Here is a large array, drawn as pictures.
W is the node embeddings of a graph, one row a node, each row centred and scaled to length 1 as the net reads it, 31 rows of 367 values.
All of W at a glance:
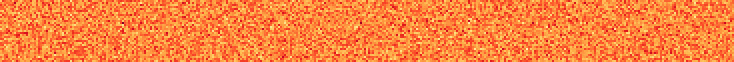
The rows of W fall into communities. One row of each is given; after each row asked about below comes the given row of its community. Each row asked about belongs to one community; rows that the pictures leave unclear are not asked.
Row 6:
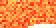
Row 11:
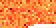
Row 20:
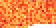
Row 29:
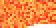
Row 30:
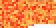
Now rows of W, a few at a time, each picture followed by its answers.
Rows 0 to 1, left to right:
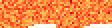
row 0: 30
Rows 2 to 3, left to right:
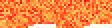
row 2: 11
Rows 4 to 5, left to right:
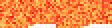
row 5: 20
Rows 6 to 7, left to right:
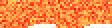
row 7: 30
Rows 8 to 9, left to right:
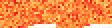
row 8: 11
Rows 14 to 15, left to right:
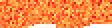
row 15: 29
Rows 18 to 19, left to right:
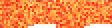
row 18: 30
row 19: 6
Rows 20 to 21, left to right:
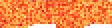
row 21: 30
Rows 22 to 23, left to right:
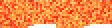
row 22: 6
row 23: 20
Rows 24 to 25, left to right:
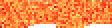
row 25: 20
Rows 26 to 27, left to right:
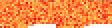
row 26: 29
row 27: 20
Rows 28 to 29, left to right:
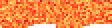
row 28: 6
